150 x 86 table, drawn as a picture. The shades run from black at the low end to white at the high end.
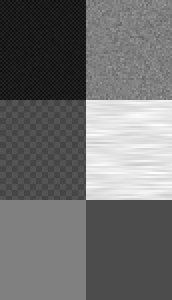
It is made of 3 by 2 panels. Panel 1,1: very low, checkered, faint in contrast. Panel 1,2: middling, fine-grained, faint in contrast. Panel 2,1: low, checkered, faint in contrast. Panel 2,2: very high, streaked across, faint in contrast. Panel 3,1: middling, flat. Panel 3,2: low, flat.
